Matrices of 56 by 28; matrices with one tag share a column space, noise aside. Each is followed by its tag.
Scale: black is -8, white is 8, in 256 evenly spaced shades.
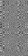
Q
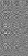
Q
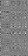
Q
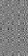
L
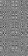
Q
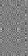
L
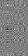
L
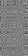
Q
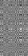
L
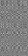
Q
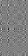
L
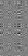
Q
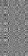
L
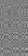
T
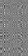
T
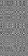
Q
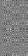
L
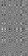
L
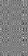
L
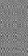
T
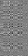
Q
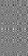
L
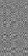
T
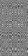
T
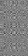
Q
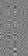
T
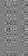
L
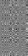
L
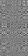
Q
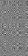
Q
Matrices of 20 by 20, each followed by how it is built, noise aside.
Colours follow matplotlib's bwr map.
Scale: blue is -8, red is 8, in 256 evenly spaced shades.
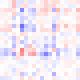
low rank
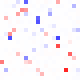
sparse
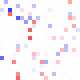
sparse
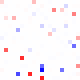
sparse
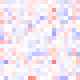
low rank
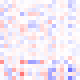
low rank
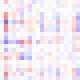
low rank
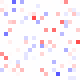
sparse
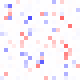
sparse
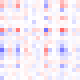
low rank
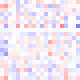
low rank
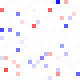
sparse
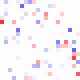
sparse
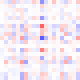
low rank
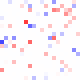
sparse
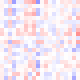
low rank
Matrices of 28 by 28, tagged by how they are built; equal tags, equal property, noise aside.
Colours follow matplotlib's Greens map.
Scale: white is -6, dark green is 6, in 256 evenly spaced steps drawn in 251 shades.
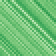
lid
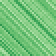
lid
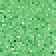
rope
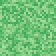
rope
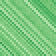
lid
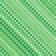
lid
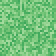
rope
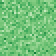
rope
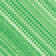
lid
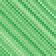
lid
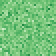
rope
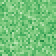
rope
